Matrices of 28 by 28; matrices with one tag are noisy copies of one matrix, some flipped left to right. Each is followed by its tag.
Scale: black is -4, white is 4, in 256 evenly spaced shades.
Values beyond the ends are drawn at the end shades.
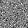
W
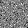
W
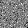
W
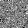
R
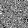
R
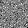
W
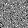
W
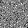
W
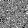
R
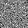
W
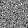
W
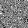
R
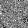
R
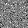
W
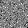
W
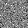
W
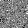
R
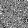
R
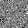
R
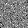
W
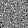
W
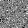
R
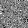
R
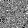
R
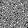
W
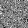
R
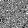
R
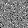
W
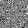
R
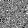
R
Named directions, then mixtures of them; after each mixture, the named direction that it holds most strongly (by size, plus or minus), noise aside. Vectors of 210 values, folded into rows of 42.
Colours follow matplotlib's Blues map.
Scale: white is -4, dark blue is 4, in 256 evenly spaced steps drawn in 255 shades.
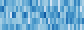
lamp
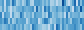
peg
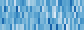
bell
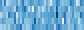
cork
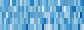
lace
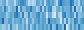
bell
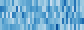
lamp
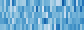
peg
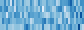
lace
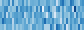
bell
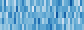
cork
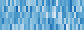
bell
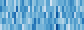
cork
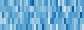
lace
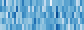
cork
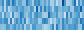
peg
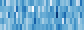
cork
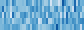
peg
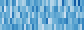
peg
